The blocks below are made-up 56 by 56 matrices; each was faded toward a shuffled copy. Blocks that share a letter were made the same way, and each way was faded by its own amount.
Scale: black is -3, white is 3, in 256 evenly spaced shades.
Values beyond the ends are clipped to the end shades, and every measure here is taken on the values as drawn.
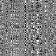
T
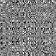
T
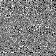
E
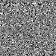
E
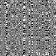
T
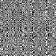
T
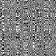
T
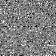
E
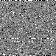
E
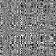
T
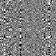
T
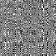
T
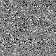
E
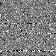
E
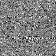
E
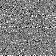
E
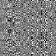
T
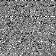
E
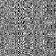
T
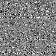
E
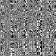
T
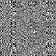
T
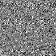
E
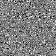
E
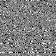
E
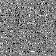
E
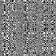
T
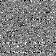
E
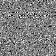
E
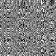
T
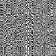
T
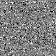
E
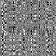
T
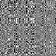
T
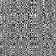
T
